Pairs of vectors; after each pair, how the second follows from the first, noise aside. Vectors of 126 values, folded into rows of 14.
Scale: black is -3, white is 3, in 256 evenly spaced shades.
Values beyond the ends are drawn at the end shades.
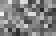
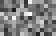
shuffled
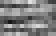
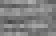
shrunk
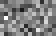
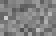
shrunk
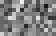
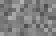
shrunk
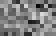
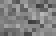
shrunk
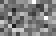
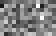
shuffled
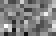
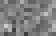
shrunk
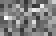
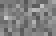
shrunk
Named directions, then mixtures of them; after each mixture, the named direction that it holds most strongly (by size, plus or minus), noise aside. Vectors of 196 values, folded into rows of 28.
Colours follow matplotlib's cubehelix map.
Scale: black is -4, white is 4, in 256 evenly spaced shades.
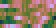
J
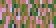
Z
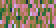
Z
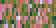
Z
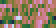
J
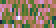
Z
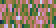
Z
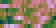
J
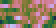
J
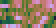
J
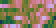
J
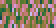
Z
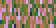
Z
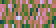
Z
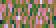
Z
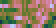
J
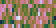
Z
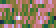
J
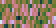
Z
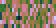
Z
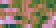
J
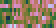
J
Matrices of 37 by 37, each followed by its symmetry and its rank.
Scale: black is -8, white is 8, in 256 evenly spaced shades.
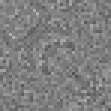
symmetric, full rank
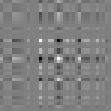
symmetric, rank one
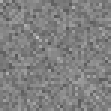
symmetric, full rank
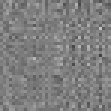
neither, rank five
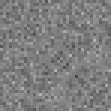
symmetric, full rank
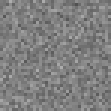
neither, full rank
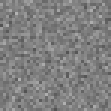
neither, full rank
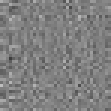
neither, rank five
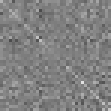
symmetric, rank five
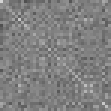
symmetric, rank five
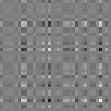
symmetric, rank one
